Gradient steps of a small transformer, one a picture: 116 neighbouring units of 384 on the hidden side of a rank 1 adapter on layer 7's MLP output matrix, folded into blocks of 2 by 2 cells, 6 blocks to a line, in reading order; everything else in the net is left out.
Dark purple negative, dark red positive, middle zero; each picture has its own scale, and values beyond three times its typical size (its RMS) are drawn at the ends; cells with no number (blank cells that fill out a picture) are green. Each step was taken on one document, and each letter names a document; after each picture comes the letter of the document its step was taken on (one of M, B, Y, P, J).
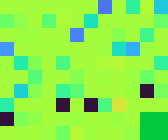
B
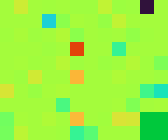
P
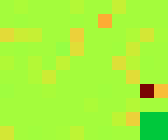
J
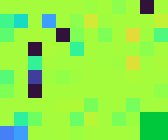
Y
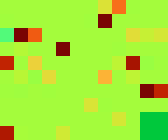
J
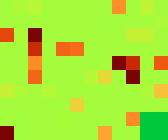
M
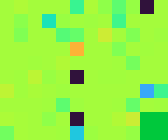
P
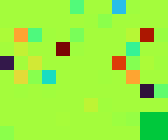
J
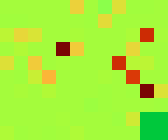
J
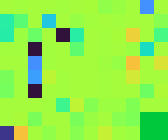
Y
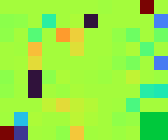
Y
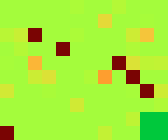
M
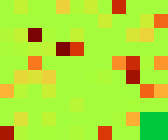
M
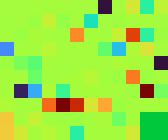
B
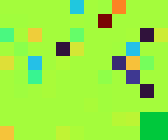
J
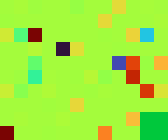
M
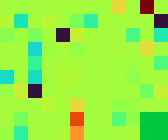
Y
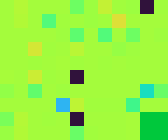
P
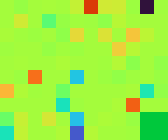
P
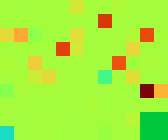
J
